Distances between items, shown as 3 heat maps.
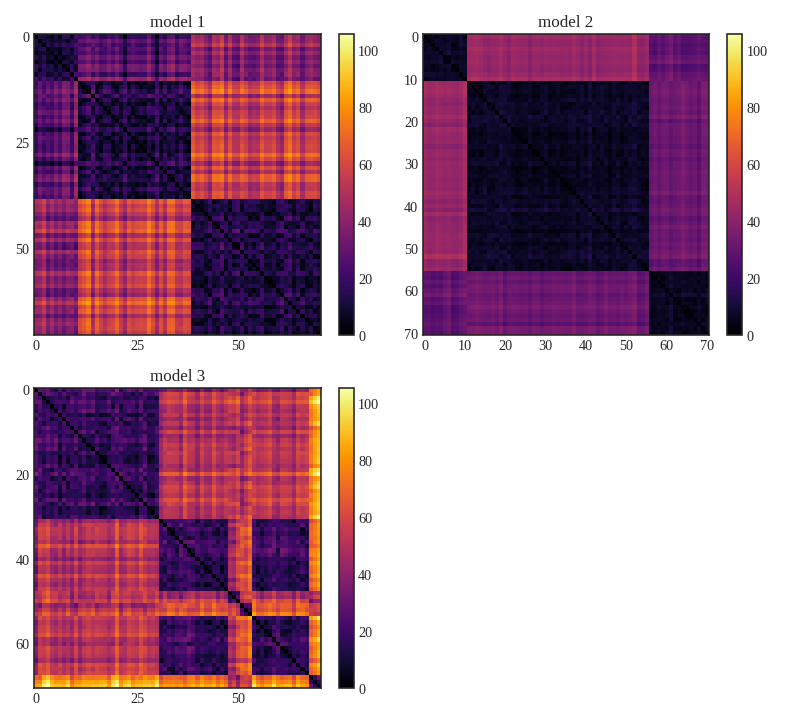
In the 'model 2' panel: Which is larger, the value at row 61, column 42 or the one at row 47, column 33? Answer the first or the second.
the first
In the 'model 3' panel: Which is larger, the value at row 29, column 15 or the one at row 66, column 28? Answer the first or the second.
the second
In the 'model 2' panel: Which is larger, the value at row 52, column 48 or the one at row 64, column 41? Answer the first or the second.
the second
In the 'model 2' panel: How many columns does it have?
71
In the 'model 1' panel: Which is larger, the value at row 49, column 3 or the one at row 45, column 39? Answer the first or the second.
the first
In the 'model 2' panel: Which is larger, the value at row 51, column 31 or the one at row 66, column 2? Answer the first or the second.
the second
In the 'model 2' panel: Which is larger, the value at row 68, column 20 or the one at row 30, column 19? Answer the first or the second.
the first
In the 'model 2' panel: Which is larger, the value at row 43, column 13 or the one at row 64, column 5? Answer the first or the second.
the second
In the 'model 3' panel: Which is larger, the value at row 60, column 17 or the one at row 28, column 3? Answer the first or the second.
the first
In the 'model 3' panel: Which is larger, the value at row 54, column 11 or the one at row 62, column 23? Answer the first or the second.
the second
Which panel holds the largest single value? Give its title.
model 3
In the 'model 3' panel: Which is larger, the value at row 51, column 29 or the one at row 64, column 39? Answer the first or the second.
the first
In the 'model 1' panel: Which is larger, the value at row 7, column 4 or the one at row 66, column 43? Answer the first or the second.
the first
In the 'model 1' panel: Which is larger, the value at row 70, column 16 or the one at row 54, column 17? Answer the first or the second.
the first
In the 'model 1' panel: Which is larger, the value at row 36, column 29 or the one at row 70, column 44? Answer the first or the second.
the first
